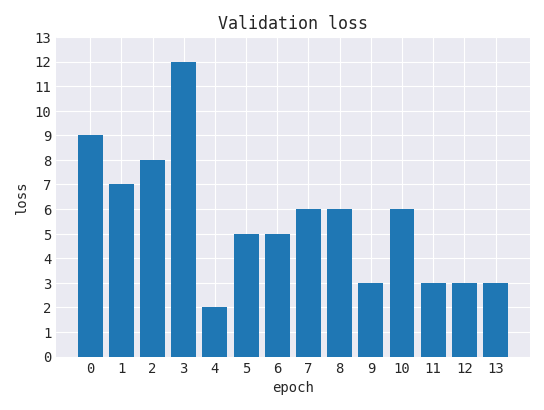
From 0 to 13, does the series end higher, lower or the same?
lower
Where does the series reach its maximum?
3
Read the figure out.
Title: Validation loss
x-axis: epoch, ticks 0 1 2 3 4 5 6 7 8 9 10 11 12 13
y-axis: loss, ticks 0 1 2 3 4 5 6 7 8 9 10 11 12 13
Values:
9 7 8 12 2 5 5 6 6 3 6 3 3 3
